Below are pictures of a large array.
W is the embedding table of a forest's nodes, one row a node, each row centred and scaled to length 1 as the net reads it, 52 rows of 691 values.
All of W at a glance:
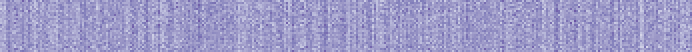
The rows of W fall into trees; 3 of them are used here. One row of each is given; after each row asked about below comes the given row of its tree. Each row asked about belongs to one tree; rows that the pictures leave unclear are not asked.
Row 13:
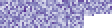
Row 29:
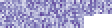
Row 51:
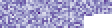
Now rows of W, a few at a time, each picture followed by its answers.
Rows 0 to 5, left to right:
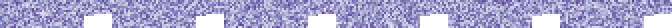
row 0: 51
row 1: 51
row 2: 13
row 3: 29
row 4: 29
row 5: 51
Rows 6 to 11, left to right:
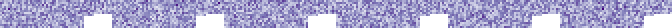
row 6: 29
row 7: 13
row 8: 29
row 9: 29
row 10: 51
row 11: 51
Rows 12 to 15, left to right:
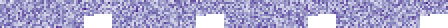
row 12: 51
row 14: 29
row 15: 13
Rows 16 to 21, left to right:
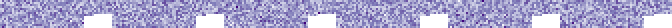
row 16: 51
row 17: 29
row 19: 29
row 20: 51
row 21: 51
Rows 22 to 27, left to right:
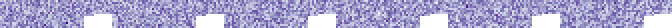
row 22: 29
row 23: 29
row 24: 51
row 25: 51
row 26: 13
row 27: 51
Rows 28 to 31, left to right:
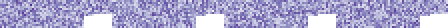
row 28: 51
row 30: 29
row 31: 51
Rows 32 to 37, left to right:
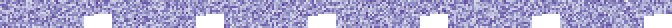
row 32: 51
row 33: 13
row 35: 29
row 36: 51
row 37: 29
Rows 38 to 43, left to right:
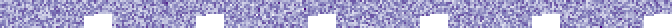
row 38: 51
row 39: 29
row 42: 29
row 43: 51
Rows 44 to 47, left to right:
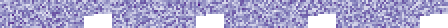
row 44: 51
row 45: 13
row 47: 51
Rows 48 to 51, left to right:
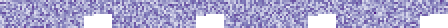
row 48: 29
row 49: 13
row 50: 29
